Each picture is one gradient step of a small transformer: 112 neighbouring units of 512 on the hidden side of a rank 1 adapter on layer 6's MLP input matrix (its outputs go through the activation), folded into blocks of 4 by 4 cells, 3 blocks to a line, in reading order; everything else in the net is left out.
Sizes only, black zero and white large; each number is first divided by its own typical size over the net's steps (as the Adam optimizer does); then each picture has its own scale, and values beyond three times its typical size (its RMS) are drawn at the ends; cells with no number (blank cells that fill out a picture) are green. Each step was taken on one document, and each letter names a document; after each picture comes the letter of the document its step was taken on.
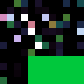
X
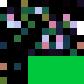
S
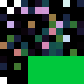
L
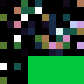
S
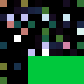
S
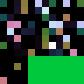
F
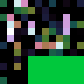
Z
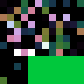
Z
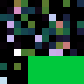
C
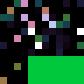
X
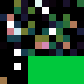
Z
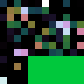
F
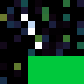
X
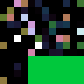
X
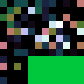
F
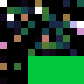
S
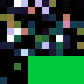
Z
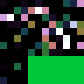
S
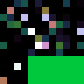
X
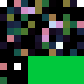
L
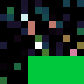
X
